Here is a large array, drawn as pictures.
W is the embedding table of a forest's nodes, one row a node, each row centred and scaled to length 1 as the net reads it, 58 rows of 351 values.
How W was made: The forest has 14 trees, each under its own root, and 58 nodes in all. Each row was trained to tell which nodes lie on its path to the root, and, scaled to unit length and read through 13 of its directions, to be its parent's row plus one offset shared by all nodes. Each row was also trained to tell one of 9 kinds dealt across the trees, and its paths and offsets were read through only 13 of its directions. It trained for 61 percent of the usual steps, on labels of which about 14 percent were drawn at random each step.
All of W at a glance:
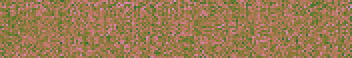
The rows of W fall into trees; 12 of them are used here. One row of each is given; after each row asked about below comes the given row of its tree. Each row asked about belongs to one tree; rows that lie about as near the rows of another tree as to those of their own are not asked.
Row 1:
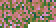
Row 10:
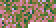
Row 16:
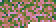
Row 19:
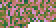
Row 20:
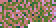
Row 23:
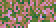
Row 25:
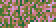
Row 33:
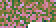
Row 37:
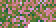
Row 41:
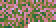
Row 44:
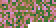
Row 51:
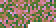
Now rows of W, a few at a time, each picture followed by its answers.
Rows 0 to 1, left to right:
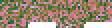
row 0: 10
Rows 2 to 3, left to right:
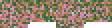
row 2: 44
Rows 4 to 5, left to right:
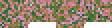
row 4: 16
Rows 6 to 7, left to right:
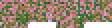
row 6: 25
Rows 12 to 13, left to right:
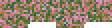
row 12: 33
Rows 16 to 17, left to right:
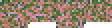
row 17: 44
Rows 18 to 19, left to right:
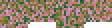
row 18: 23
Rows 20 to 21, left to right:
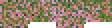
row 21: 33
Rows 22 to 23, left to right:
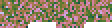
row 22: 10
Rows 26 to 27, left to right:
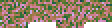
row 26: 10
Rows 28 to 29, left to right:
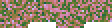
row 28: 25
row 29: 33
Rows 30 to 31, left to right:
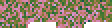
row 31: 33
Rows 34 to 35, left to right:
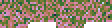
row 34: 23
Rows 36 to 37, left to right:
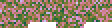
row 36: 19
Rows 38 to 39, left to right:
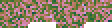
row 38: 16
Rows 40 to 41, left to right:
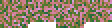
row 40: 37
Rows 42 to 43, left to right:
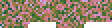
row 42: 16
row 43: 16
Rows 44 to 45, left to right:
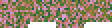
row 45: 23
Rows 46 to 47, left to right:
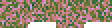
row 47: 44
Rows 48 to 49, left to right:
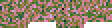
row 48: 19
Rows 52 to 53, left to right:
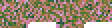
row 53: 10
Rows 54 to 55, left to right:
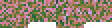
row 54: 41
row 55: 19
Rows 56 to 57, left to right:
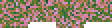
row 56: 20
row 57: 51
